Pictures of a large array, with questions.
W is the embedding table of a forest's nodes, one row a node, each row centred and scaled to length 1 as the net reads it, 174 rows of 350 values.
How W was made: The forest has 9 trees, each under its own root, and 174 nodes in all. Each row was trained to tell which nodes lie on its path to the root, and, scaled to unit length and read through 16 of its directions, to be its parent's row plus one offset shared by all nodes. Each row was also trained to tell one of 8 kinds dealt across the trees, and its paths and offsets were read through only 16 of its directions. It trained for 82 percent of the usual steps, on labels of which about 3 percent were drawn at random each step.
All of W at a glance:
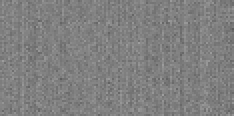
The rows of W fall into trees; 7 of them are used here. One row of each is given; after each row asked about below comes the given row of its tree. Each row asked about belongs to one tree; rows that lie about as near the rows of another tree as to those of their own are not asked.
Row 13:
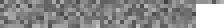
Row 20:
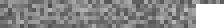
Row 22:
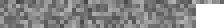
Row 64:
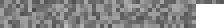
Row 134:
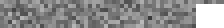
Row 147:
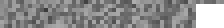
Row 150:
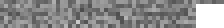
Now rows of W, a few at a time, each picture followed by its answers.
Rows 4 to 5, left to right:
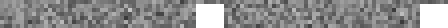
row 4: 64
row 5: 20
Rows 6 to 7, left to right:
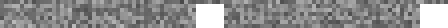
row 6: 134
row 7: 20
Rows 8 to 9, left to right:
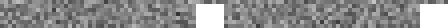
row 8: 64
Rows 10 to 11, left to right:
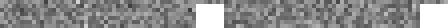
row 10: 147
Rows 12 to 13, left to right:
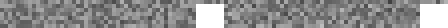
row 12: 147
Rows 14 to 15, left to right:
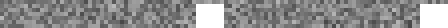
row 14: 13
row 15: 13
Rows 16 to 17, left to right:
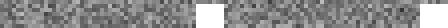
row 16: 20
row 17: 13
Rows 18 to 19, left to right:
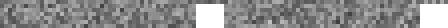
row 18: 20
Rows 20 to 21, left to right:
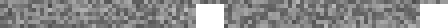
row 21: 22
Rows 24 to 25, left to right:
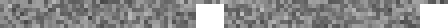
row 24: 13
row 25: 64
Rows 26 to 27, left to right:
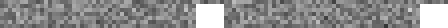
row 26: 20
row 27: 20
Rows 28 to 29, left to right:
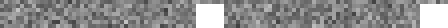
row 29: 13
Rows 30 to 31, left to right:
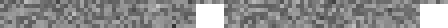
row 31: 22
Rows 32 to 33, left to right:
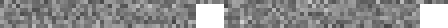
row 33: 64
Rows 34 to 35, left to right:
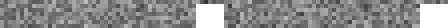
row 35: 147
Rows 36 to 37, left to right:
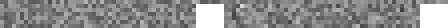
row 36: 147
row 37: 20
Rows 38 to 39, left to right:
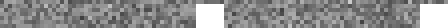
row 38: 64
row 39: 147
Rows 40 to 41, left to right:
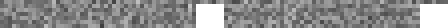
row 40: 13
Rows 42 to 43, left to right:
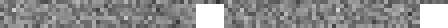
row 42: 20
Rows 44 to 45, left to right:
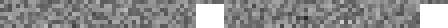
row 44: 64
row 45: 150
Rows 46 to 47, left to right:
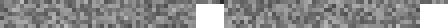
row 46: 64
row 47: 134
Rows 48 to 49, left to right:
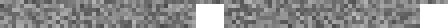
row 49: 134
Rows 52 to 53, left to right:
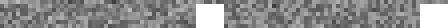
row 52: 64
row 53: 20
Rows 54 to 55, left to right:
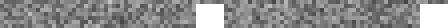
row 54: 150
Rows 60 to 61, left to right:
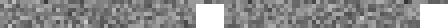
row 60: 64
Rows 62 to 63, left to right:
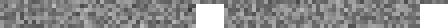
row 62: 147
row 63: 64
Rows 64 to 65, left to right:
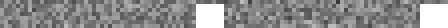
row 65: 13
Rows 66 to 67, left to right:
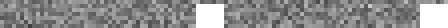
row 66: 147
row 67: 13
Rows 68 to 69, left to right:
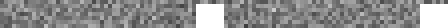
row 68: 13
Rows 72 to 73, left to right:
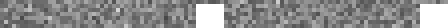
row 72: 147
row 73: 13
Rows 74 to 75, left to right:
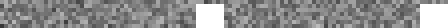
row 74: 64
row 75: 13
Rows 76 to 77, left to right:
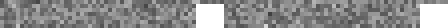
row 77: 20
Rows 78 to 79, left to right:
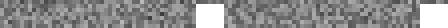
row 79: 20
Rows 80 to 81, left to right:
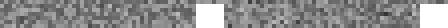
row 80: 22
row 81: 64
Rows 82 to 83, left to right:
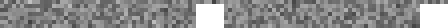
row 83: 64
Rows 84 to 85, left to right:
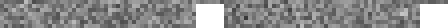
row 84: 150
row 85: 20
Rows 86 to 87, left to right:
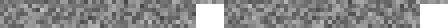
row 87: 13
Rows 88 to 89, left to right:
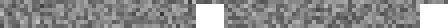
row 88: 20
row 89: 150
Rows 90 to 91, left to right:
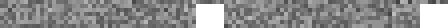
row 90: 20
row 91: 64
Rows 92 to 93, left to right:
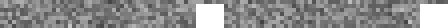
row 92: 64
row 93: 64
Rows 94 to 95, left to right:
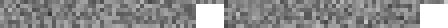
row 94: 13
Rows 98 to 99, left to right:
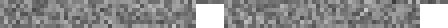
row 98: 150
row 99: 20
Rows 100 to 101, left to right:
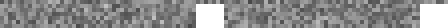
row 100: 150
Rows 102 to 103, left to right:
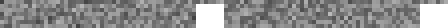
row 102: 13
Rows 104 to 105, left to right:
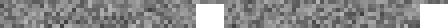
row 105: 64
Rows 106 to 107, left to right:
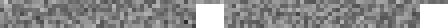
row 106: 13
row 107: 147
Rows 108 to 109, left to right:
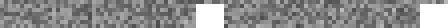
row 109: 13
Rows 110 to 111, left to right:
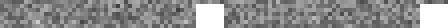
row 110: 150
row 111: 20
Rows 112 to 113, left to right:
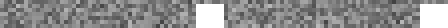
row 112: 147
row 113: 13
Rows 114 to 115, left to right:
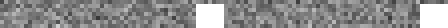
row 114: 64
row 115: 147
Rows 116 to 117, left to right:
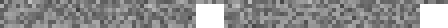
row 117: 147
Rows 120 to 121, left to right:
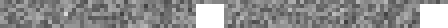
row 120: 147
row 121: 147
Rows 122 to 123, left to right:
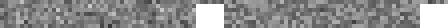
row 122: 64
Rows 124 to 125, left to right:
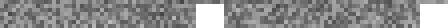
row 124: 147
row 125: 13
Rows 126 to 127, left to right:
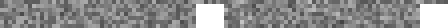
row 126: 13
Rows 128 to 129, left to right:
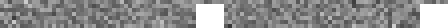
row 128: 150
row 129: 147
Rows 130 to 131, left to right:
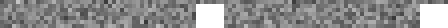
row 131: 64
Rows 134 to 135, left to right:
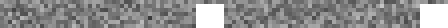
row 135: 13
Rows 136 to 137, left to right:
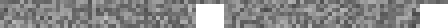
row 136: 134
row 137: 147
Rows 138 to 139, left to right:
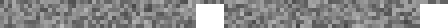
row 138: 64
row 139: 64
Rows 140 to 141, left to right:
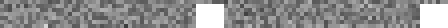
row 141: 13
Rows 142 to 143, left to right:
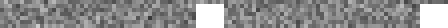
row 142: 13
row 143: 64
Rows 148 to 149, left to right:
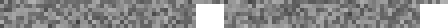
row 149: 13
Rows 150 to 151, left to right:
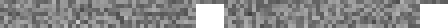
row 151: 64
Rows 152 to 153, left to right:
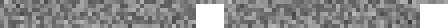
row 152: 13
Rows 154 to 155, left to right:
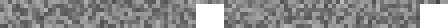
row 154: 13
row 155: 13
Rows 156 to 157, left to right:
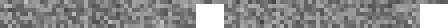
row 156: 150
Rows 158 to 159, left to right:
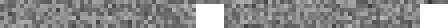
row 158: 20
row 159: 20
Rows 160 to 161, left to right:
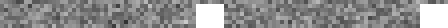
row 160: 150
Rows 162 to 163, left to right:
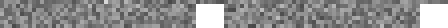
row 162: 64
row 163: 64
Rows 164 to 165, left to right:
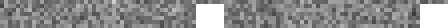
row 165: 147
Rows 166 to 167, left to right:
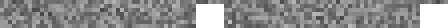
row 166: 134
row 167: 147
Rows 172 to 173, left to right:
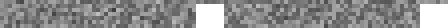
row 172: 147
